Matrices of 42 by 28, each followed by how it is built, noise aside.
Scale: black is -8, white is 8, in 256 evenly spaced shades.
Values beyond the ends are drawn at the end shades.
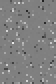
sparse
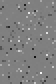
sparse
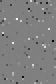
sparse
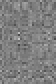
low rank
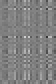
low rank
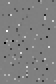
sparse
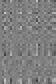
low rank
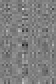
low rank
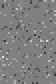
sparse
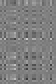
low rank
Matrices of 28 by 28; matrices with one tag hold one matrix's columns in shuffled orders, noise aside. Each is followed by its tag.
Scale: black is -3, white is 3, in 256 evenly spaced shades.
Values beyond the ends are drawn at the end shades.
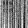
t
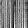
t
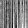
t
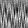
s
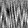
s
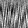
s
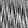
s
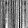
t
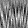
s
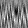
s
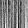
t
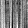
t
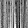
t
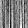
t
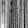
t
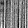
t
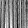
t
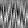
s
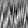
s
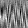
s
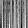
t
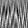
s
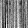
t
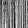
t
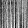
t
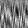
s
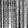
t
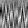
s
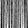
t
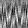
s
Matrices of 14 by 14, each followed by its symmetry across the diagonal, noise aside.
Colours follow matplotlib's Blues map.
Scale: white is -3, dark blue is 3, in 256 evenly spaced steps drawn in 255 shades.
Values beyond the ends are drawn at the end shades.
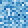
neither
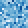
antisymmetric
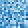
antisymmetric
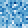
neither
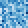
neither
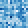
antisymmetric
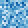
antisymmetric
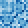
symmetric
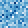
symmetric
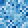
symmetric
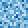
symmetric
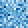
antisymmetric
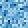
symmetric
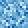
symmetric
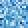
neither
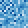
symmetric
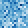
neither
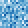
neither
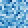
neither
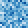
neither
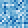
antisymmetric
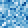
antisymmetric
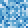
symmetric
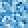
antisymmetric
